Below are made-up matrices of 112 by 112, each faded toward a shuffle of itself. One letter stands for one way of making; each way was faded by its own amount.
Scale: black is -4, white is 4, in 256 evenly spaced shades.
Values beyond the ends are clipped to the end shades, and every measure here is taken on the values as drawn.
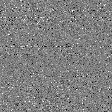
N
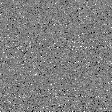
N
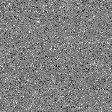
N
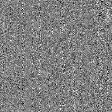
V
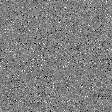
N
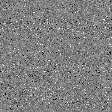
N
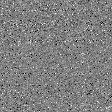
N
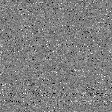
N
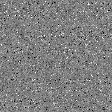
N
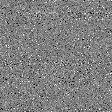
N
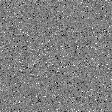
N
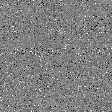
N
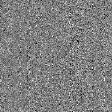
V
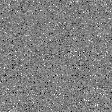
N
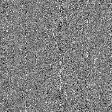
V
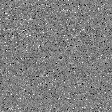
N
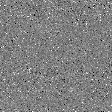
N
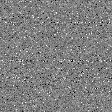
N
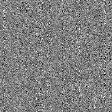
V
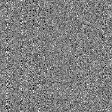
V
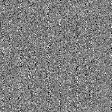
V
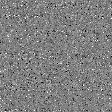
N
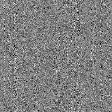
V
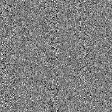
V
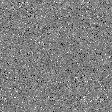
N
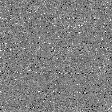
N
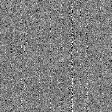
V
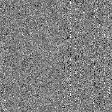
V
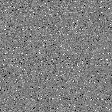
N
